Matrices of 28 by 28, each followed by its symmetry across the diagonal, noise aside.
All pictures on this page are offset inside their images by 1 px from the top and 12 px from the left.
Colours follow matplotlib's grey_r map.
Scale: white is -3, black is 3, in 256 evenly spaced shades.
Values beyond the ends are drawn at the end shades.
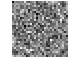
symmetric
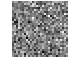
antisymmetric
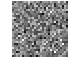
symmetric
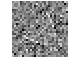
symmetric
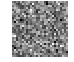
antisymmetric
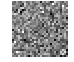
symmetric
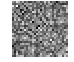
symmetric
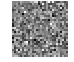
antisymmetric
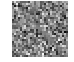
antisymmetric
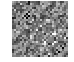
symmetric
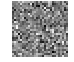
antisymmetric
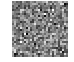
symmetric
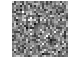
symmetric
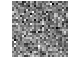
antisymmetric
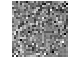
antisymmetric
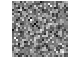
symmetric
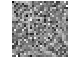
symmetric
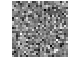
antisymmetric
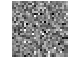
antisymmetric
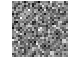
symmetric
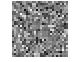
antisymmetric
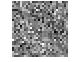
antisymmetric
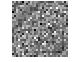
symmetric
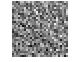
antisymmetric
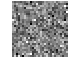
antisymmetric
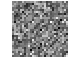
symmetric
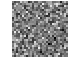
symmetric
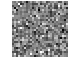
antisymmetric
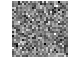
antisymmetric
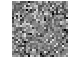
symmetric
